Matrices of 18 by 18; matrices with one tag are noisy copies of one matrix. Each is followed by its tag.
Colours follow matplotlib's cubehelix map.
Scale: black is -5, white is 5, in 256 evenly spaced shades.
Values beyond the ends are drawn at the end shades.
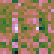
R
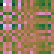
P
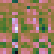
R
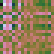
P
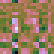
R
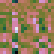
R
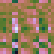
R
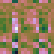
R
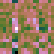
R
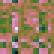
R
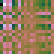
P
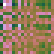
P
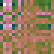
P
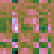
R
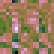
R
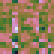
R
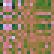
P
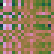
P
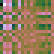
P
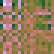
P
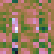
R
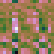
R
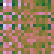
P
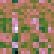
R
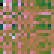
P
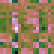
R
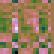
R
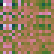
P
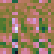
R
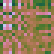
P
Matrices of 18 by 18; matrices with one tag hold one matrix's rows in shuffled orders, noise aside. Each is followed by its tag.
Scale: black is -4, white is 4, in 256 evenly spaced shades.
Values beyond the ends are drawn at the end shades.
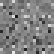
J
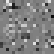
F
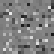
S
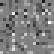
J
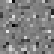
F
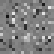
J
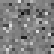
S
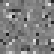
F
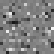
F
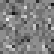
F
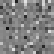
J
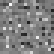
S
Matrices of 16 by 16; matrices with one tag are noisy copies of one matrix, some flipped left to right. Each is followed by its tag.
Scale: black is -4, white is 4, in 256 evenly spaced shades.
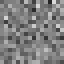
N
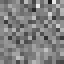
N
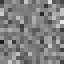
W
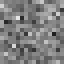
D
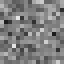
D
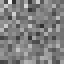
N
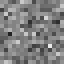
D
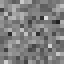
D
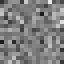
W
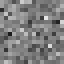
D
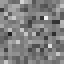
D
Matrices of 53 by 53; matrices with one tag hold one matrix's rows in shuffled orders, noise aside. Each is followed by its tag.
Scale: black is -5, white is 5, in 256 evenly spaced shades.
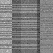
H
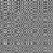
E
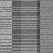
H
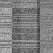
H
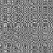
E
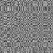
E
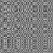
E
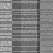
H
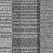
H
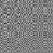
E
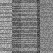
H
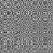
E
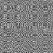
E
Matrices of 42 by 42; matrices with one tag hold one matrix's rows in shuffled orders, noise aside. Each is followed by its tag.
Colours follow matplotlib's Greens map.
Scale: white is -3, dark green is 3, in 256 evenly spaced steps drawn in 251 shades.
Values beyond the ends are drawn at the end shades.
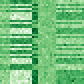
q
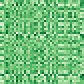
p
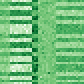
q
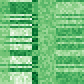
q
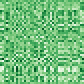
p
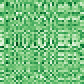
p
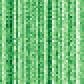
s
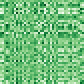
p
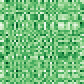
p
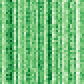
s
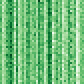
s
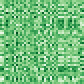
p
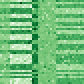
q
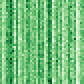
s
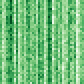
s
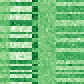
q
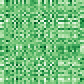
p
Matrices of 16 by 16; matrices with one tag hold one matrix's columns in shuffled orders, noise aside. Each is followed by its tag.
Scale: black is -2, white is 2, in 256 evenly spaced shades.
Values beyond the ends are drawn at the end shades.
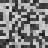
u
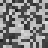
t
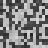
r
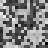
r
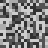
t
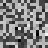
u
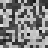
r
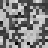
r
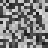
t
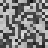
t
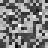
t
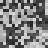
r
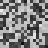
t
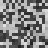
u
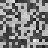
u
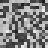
t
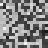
u
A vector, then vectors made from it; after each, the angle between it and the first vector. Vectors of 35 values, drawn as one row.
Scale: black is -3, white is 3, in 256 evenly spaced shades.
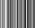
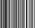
nearly opposite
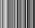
nearly parallel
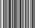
orthogonal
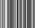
nearly parallel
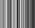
partly aligned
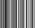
nearly opposite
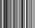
partly opposed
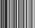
nearly opposite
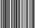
partly opposed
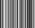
partly aligned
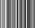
nearly parallel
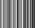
partly aligned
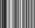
partly opposed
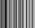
nearly opposite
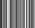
partly opposed
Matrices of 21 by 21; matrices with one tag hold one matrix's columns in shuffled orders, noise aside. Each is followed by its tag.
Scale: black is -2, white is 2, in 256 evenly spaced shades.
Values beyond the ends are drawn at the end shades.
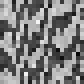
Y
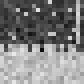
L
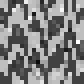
Y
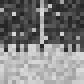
L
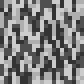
Y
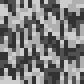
Y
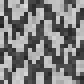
Y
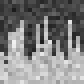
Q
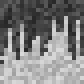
Q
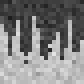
Q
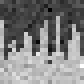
Q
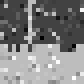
L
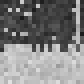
L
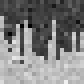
Q
